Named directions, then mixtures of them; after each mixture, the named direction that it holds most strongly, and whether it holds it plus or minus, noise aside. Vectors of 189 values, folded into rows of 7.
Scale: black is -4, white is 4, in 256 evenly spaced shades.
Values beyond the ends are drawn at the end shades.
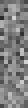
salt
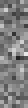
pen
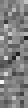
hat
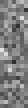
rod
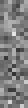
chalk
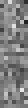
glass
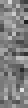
glass, plus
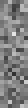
chalk, plus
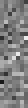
hat, minus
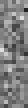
rod, plus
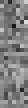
glass, minus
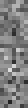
chalk, minus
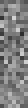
salt, plus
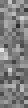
rod, plus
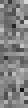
glass, minus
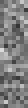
rod, plus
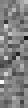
hat, plus
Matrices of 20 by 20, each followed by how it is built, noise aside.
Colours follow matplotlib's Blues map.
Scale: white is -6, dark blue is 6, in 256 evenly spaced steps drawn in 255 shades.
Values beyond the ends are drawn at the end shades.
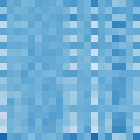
low rank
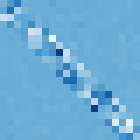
banded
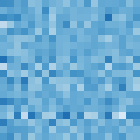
low rank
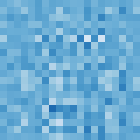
low rank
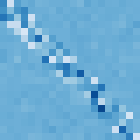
banded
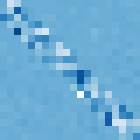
banded
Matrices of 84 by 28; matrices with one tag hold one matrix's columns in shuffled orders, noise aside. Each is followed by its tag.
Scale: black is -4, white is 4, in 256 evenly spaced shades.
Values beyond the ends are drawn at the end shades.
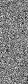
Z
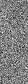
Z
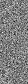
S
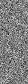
S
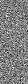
Z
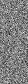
S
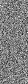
S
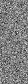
S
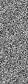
S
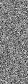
S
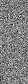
Z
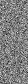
S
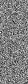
S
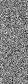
Z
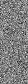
S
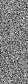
S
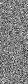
S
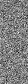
Z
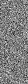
S
